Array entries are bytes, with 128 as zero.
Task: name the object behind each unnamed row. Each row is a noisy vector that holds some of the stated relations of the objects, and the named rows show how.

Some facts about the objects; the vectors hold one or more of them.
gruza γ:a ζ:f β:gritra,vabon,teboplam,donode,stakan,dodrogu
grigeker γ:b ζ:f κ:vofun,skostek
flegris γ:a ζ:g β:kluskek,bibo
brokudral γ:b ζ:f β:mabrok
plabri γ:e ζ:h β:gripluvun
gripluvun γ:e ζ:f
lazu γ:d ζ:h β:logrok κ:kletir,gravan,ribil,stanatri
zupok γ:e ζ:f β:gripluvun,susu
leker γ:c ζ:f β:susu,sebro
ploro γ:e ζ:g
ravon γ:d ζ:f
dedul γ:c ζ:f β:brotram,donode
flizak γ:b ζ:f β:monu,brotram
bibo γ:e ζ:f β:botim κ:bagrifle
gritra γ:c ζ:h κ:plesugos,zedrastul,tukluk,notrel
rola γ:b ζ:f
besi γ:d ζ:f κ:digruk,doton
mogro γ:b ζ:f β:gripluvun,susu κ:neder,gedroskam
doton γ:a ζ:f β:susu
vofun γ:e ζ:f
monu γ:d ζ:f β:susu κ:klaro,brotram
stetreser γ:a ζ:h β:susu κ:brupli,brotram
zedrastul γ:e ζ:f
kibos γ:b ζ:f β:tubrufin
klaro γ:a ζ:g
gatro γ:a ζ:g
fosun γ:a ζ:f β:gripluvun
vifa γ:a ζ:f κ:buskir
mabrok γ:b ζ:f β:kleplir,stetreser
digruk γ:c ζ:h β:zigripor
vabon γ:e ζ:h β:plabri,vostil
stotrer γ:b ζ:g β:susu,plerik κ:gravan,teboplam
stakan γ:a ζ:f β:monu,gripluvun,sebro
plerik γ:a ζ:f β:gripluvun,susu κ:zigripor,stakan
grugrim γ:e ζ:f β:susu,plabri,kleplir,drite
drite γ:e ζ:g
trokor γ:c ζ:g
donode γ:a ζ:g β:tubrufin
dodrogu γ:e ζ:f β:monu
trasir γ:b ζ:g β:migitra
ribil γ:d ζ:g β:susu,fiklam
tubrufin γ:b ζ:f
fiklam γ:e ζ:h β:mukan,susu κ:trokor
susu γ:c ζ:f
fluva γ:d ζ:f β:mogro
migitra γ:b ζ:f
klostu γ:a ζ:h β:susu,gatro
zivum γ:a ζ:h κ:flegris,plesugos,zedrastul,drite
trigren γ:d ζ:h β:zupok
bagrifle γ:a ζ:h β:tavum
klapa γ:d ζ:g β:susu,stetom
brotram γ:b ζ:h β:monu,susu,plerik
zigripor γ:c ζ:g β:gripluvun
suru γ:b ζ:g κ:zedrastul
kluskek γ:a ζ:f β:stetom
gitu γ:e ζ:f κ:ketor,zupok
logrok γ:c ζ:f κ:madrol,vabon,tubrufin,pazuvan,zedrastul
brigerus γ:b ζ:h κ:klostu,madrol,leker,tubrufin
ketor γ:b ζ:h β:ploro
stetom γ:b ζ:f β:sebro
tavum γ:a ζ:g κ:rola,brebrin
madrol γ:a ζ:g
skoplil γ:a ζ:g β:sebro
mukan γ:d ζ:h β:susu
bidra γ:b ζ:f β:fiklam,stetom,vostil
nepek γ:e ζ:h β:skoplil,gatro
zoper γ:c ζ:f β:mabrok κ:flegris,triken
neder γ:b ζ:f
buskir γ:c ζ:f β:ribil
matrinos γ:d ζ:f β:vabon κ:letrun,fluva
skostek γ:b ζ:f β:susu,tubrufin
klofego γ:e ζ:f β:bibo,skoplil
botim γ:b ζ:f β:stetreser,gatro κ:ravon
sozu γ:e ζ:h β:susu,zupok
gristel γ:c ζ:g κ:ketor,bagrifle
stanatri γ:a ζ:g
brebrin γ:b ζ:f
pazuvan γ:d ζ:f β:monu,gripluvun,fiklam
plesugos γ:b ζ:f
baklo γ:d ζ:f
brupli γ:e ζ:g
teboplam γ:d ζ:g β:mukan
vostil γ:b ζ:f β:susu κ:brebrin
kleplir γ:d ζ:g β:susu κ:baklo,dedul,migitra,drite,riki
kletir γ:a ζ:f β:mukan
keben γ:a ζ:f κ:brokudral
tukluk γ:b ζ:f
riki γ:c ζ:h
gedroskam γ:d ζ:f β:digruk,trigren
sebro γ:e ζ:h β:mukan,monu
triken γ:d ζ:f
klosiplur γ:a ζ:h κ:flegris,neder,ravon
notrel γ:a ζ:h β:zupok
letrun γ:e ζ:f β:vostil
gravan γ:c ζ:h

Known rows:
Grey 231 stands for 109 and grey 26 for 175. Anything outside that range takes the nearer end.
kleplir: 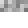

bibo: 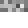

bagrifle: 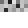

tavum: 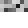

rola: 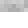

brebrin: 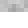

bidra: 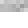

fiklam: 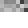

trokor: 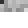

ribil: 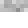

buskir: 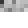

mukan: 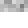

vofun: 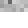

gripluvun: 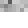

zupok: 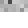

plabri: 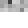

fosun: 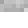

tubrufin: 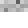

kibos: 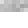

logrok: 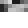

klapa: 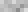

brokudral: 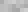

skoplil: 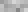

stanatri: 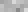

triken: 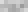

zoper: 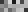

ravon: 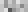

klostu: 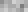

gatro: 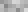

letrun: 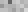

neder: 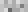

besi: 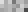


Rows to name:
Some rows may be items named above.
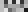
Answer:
klosiplur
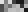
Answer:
zivum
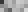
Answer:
susu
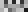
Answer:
klosiplur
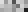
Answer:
vostil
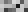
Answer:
tavum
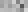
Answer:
notrel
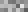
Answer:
gitu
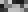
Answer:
gritra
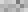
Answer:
tukluk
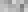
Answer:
trigren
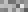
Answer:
gitu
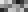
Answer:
suru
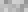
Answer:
brotram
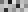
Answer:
bagrifle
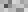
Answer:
ploro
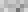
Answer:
trasir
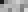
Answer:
gravan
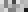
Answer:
botim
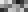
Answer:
suru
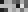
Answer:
gristel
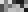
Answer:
zivum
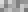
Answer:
kleplir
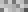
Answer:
lazu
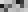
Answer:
zedrastul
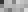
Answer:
buskir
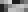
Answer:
logrok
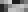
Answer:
logrok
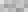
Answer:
migitra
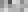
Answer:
nepek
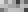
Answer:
brigerus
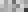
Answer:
monu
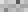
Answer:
tubrufin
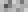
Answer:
drite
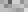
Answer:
brupli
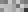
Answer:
stetreser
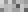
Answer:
stotrer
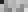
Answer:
zigripor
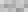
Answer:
migitra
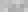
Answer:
gedroskam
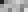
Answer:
gravan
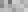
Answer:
klofego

